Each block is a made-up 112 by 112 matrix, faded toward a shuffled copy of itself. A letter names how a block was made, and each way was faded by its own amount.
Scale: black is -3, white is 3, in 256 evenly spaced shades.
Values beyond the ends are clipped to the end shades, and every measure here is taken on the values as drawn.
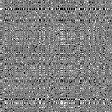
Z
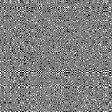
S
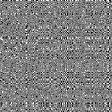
Z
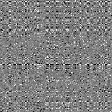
S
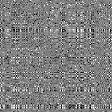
Z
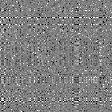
S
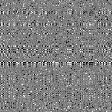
S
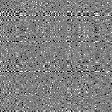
S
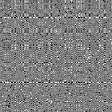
Z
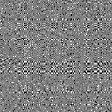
Z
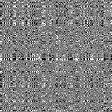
Z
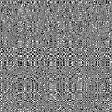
Z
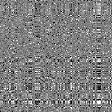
Z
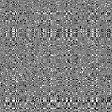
Z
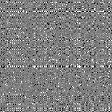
S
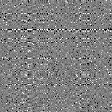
S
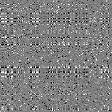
S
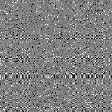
S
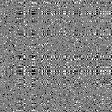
S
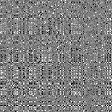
Z
